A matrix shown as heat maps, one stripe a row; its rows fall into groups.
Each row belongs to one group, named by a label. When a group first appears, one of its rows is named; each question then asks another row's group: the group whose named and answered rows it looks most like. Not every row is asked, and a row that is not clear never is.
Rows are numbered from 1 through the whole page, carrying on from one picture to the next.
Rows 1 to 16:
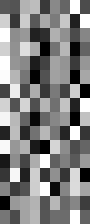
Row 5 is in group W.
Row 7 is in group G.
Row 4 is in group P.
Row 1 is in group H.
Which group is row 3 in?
W
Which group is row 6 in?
W
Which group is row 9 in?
W
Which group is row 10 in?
G
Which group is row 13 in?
G
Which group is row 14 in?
H
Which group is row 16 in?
H
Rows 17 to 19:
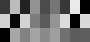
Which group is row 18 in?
P
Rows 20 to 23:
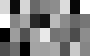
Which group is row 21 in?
W
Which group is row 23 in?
G
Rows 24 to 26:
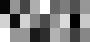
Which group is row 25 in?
P
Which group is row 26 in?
W
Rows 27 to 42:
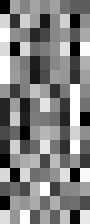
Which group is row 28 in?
P
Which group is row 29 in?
W
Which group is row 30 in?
P
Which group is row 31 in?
W
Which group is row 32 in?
W
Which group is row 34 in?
G
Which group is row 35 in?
G
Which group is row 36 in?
G
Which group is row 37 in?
G
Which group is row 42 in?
P
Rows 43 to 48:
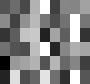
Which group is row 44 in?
H
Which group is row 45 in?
H
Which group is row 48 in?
G
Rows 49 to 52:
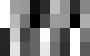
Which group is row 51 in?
G
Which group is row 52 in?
G
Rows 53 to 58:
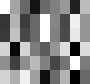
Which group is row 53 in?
W
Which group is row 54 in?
G
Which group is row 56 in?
P
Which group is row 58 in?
P
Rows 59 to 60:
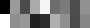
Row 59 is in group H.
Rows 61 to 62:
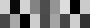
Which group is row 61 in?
P
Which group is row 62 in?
G
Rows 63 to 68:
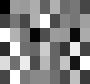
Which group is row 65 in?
W
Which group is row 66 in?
G
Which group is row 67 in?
P
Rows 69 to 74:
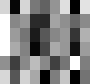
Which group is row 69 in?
P
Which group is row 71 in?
W
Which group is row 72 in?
W
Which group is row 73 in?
H
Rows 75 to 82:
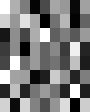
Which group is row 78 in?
G
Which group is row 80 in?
W
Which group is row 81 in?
G
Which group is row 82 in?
P
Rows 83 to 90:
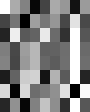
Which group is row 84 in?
G
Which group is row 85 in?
G
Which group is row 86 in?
H
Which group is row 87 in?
H
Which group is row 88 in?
H
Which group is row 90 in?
G
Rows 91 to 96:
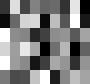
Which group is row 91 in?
G
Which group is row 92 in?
H
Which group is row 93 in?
W
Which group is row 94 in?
P
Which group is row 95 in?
W
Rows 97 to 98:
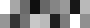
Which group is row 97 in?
W
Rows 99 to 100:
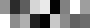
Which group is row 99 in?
H
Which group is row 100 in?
W
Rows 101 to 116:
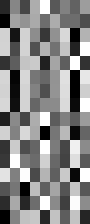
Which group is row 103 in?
P
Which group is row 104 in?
P
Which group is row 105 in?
H
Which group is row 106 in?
P
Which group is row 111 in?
G
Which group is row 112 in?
G
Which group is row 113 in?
P
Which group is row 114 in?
G
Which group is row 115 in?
G
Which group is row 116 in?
H
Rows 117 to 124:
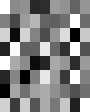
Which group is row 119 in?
P
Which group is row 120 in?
G
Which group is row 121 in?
W
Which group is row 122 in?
G
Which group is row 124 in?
P
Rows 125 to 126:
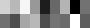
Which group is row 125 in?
P
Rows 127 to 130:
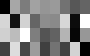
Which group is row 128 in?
P
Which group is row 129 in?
P
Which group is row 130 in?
G
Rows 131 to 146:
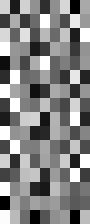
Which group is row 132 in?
G
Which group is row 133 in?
P
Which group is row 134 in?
W
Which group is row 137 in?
W
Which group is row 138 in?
G
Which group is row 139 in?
H
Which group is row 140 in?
W
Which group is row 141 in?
G
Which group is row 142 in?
P
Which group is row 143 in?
H
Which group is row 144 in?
W
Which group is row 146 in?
W
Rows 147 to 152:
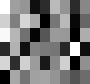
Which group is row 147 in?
W
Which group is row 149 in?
W
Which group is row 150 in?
G
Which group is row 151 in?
P
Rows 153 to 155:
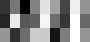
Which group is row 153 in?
G
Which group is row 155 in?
H
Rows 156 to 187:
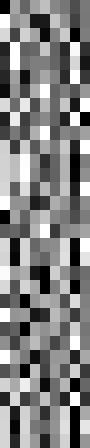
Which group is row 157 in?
W
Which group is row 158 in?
P
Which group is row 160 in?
G
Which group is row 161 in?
G
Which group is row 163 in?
P
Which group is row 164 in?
G
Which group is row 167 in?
P
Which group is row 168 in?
P
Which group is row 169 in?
P
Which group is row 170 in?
W
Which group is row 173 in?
P
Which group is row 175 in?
W
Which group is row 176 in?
P
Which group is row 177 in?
G
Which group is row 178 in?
W
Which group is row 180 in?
H
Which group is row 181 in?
W
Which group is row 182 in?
G
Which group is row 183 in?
P
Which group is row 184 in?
G
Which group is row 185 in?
P
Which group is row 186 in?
P
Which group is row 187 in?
P
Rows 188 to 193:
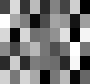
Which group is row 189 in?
W
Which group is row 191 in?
H
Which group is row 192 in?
G
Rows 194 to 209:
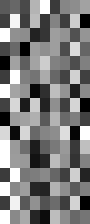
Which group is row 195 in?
G
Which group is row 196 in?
W
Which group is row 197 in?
G
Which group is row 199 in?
G
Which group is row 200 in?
W
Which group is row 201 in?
G
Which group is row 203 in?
P
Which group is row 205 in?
W
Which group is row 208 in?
G
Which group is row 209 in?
W
